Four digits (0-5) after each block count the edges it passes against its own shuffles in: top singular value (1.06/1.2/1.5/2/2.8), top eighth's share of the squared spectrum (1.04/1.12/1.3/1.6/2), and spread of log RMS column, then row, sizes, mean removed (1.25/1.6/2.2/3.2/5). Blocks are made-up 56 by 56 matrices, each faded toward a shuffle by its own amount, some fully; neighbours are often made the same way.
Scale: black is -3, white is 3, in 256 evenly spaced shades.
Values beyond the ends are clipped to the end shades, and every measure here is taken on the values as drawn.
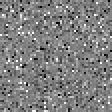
2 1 0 0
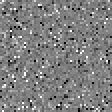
1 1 0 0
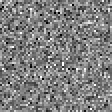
0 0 0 1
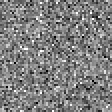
0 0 0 0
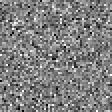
0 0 0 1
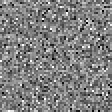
0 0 0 1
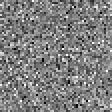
0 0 0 0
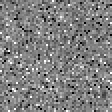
1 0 0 0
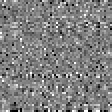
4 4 2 2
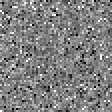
0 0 0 0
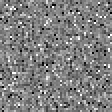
1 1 0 0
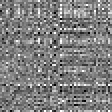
4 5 3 3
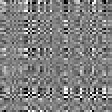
5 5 4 4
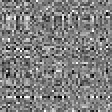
4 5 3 3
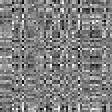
5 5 3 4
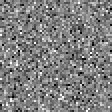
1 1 0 0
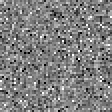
0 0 0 0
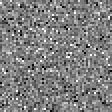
1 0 0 0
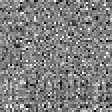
4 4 2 2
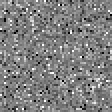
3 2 0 1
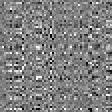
4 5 3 3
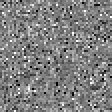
2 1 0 0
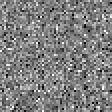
4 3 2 1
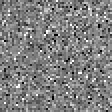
1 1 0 0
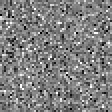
2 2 0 0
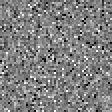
1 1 0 0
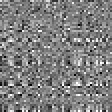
4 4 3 3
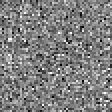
3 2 1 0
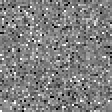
0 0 0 0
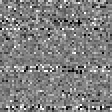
2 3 0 3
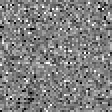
0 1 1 2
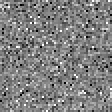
0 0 0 1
